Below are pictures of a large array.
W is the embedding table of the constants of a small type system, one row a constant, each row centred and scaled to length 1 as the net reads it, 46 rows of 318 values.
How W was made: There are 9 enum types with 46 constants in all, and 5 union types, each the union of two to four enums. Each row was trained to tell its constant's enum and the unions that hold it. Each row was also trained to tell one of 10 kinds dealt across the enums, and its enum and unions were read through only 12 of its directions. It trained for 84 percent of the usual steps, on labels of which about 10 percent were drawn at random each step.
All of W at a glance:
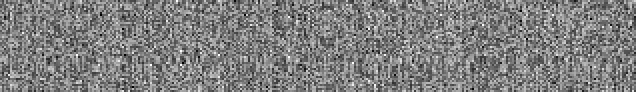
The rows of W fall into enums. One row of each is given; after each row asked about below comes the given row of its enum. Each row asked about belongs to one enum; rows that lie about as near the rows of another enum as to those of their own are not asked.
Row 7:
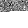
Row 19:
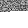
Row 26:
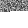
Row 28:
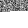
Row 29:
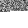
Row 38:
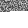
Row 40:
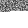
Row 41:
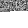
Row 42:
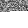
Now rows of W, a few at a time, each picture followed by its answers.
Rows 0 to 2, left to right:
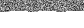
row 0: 41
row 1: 29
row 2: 19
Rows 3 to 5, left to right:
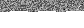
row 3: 19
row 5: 42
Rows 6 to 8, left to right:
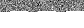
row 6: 40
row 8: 38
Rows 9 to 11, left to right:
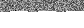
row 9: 38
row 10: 29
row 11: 19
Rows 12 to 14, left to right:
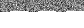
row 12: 29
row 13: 40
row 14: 40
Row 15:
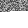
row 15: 28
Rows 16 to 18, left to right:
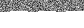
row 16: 38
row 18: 28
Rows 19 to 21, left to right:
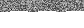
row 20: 26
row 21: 42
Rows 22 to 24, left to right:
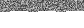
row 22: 19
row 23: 41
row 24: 28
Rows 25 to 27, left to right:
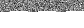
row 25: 38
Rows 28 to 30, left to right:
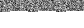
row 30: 29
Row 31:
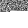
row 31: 29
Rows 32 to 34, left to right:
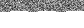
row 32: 40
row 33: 40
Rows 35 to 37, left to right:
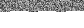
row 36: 38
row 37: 26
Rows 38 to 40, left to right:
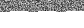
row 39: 28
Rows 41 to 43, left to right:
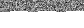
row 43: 41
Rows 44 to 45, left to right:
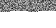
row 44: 40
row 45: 41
